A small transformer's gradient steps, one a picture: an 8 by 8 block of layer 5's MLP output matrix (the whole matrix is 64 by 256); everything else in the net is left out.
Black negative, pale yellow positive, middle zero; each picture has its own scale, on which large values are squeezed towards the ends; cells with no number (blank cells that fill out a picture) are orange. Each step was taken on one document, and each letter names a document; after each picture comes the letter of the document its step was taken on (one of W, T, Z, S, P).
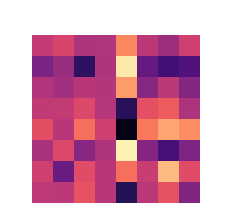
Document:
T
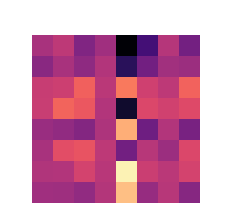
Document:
T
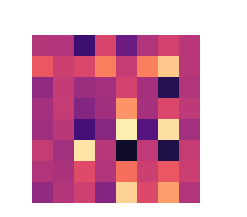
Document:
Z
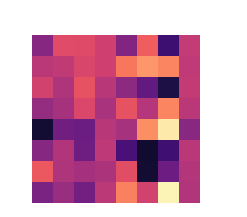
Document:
Z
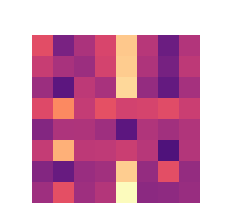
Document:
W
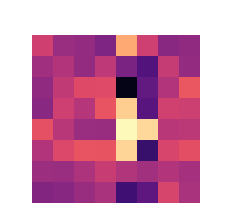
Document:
T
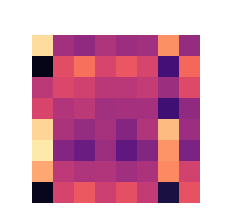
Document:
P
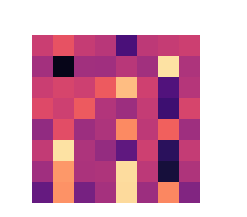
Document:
W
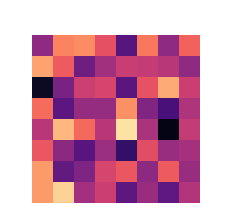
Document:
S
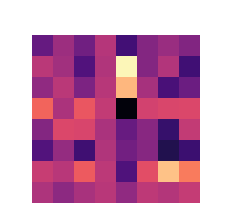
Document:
T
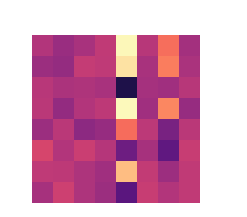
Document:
W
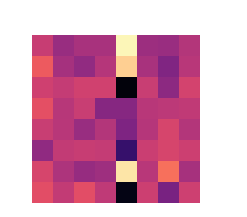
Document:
W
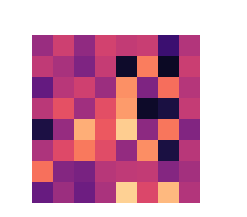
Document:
Z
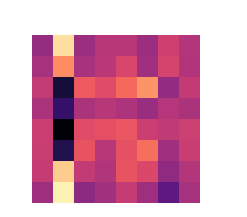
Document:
S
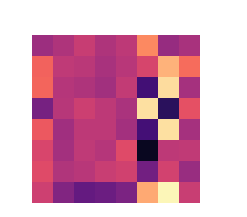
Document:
Z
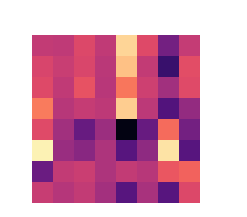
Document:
P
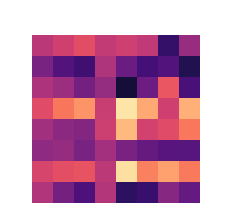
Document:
T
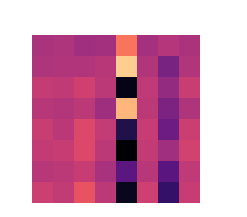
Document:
W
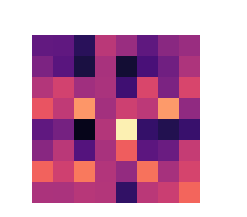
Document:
T
